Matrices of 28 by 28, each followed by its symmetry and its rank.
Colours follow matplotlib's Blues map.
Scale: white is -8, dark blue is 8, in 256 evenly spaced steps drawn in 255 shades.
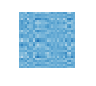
neither, rank two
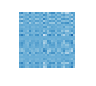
neither, rank two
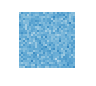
neither, full rank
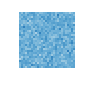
neither, full rank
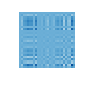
symmetric, rank one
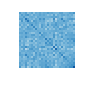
symmetric, rank five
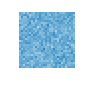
neither, full rank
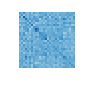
symmetric, rank five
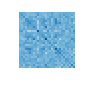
symmetric, rank five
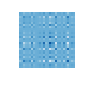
symmetric, rank one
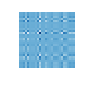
symmetric, rank one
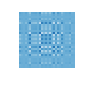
symmetric, rank one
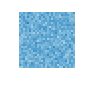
neither, full rank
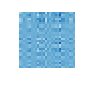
neither, rank two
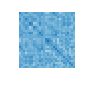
symmetric, rank five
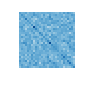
symmetric, rank five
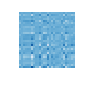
neither, rank two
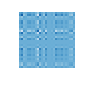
symmetric, rank one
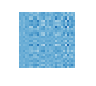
neither, rank two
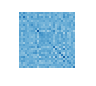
symmetric, rank five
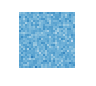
neither, full rank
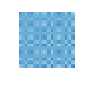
symmetric, rank one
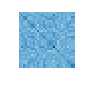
symmetric, rank five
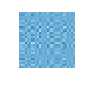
neither, rank two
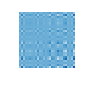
symmetric, rank one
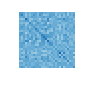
symmetric, rank five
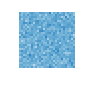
neither, full rank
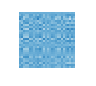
neither, rank two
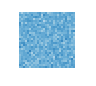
neither, full rank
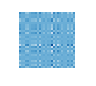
symmetric, rank one
